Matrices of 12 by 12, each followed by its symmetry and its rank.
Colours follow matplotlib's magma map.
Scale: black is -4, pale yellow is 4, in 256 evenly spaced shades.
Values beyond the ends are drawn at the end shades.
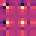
symmetric, rank one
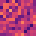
symmetric, full rank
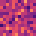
antisymmetric, full rank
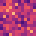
symmetric, full rank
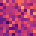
antisymmetric, full rank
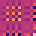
symmetric, rank one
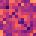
symmetric, full rank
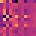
neither, rank two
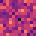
symmetric, full rank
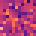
antisymmetric, full rank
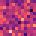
antisymmetric, full rank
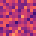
antisymmetric, full rank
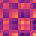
symmetric, rank one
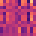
neither, rank two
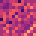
symmetric, full rank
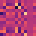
neither, rank two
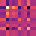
symmetric, rank one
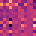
neither, rank two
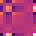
symmetric, rank one
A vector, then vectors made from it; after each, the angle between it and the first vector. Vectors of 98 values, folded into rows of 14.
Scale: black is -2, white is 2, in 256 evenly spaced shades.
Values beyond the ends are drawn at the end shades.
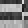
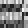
nearly opposite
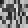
orthogonal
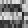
nearly opposite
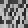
orthogonal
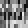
partly aligned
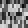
partly aligned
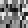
partly opposed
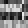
nearly parallel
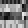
nearly parallel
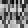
partly aligned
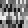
partly opposed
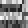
nearly opposite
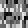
partly aligned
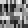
partly opposed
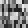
partly opposed
